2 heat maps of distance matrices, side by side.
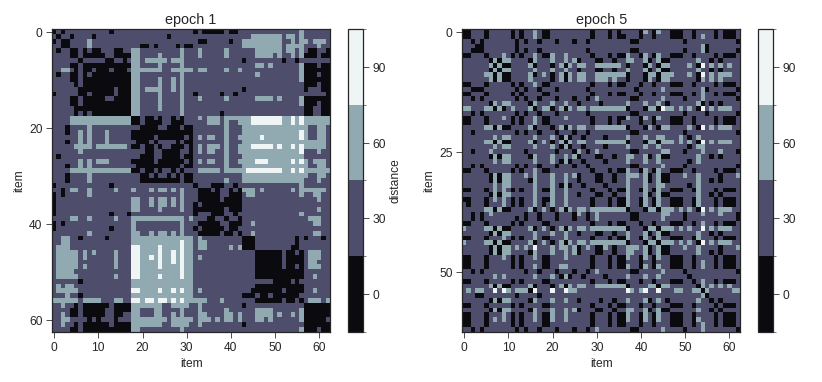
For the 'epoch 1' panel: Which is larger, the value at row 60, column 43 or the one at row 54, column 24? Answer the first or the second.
the second
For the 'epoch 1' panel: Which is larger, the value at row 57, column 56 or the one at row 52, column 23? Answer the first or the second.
the second
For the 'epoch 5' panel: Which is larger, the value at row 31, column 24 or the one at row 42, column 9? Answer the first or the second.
the second
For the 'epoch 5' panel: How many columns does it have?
63
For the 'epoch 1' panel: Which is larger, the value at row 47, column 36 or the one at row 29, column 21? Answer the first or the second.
the first
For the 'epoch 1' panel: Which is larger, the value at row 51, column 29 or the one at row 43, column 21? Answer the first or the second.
the first
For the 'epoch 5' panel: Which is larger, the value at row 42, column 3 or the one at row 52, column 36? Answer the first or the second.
the first
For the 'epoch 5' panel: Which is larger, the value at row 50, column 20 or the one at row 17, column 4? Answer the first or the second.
the first
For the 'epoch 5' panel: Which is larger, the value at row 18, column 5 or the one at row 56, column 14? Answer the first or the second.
the second
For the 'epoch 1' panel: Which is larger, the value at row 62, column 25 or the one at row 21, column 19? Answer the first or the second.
the first
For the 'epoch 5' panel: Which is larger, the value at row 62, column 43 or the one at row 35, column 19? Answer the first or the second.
the first
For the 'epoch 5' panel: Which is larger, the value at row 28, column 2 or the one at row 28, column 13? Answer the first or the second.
the second
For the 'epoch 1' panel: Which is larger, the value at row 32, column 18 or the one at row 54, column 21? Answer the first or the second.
the second
